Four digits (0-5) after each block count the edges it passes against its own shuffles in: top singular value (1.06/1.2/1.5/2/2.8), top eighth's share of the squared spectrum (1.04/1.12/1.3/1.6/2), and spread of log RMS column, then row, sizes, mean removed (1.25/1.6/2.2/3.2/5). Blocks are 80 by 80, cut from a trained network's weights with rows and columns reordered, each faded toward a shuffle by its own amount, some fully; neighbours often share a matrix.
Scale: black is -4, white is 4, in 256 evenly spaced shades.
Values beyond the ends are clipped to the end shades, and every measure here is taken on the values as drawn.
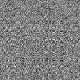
4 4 1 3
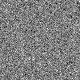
0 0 0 0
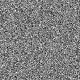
2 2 1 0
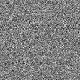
3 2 0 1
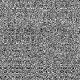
4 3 1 2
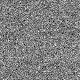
2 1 0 0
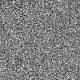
2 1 0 0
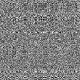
4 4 1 3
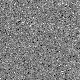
0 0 0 0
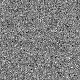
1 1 0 0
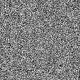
2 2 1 0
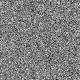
1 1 0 0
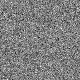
0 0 0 0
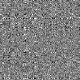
4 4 2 3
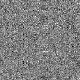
3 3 1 2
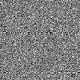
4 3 0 2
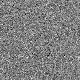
0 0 0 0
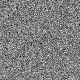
0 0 0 0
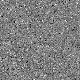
1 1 0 0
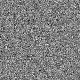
2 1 0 0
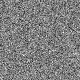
0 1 0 0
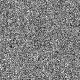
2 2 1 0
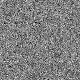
1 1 0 1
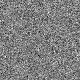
0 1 0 0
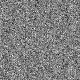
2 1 0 0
